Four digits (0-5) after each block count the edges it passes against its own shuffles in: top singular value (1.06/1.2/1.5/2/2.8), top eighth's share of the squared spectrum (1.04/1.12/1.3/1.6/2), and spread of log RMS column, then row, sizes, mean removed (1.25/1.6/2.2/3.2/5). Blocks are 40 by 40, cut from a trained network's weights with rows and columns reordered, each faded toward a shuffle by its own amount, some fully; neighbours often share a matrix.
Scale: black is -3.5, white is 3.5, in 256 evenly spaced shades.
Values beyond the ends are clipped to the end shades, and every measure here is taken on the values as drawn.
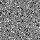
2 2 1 0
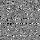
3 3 0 2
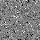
0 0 0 0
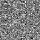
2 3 1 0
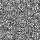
2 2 0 0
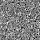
2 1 0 0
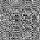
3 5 2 2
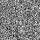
2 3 0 0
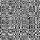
4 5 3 2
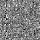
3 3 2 0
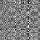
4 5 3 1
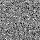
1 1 0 0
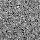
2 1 0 0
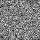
1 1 0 0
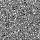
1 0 0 0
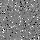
1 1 0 0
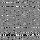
4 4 0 3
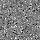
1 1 0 0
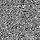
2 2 0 1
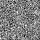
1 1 0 0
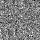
1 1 0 0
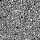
0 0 0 0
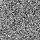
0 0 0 0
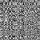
4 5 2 3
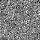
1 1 0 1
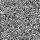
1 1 0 1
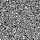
0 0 0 0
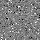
0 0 0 0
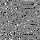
3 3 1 2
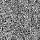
2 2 0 0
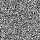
0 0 0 0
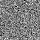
0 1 0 0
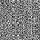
3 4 1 1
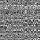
3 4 2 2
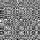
4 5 1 2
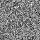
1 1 0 0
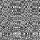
4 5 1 2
